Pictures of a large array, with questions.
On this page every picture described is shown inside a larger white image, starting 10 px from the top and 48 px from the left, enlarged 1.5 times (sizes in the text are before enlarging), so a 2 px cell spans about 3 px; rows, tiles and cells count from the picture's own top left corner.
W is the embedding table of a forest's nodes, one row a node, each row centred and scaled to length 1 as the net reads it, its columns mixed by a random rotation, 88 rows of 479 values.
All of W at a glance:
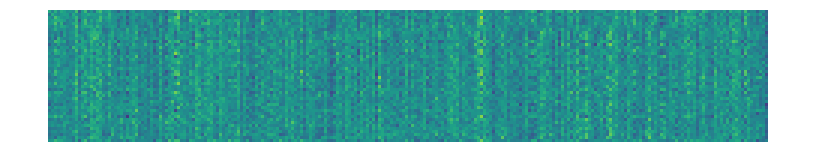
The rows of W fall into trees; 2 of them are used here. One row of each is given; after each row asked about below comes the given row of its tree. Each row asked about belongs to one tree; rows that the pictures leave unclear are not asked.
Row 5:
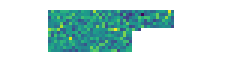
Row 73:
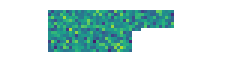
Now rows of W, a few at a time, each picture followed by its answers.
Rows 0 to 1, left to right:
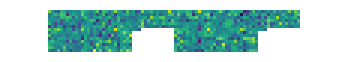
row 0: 5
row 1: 5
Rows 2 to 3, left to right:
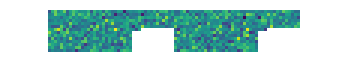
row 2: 5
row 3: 73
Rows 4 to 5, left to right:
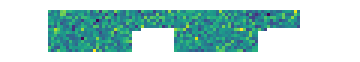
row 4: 5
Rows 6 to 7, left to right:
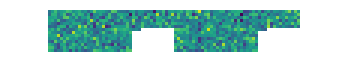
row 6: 5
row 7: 5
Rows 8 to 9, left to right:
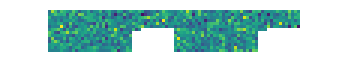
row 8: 5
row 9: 5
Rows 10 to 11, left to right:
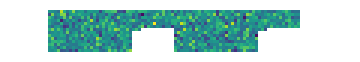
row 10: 5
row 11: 73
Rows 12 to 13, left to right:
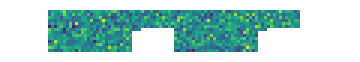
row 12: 5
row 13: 73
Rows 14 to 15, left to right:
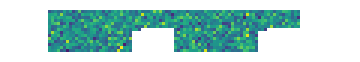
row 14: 73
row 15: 73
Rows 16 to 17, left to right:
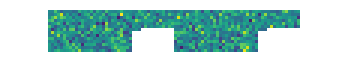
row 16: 73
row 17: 73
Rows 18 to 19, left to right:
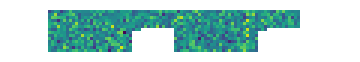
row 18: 73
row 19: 73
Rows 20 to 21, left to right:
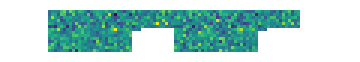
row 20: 5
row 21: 5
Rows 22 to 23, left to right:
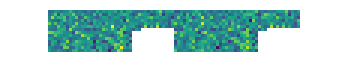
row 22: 73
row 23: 73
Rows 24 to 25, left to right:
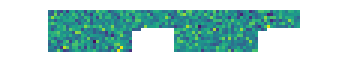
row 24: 73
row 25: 5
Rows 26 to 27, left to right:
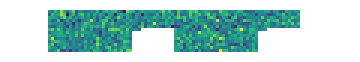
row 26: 5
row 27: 5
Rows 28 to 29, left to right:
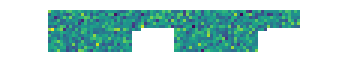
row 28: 5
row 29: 5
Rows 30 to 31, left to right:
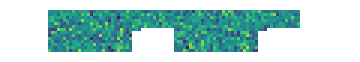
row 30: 73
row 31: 73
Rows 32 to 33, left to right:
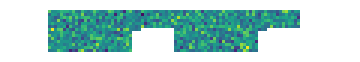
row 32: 5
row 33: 73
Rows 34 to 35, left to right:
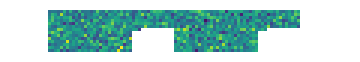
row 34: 73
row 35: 5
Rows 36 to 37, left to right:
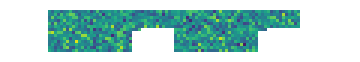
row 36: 73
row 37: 5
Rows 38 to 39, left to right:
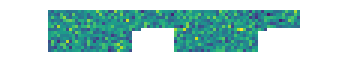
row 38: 73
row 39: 5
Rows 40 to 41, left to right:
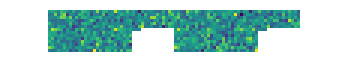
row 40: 5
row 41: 5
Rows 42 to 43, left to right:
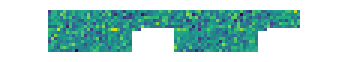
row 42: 5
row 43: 5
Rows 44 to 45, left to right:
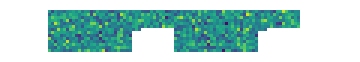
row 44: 73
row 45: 73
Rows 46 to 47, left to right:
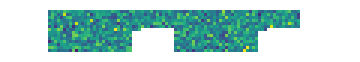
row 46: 5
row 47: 73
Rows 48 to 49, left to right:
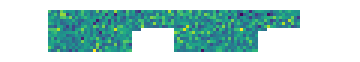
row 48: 5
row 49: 5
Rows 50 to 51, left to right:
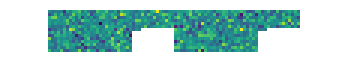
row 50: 73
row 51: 5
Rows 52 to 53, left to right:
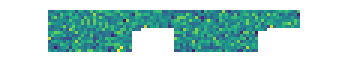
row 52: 73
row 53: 73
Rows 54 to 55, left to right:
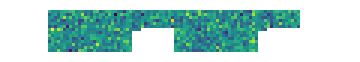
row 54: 5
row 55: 5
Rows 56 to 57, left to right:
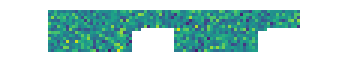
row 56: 73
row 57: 5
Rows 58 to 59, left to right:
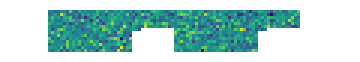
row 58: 73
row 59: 5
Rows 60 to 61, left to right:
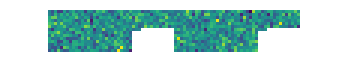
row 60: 73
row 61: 5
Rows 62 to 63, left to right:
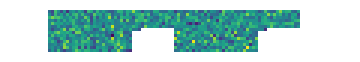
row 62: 73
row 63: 73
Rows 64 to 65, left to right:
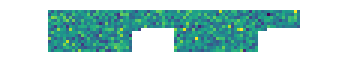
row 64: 73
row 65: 5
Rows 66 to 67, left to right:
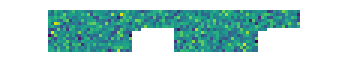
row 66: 73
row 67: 73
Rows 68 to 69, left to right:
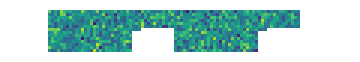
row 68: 5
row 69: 73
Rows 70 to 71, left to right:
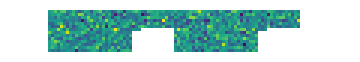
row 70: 5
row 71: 5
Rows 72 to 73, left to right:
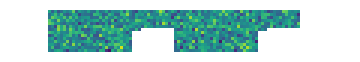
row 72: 73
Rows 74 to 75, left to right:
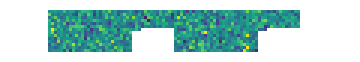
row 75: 73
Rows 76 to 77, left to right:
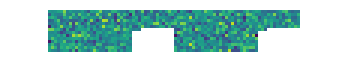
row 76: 5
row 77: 73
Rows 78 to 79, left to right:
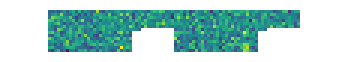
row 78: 73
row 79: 73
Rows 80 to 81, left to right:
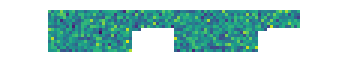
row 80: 5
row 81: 73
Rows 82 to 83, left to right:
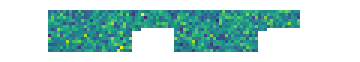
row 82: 73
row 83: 73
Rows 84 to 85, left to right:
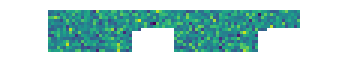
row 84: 73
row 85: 73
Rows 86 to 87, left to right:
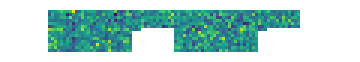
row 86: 5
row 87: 5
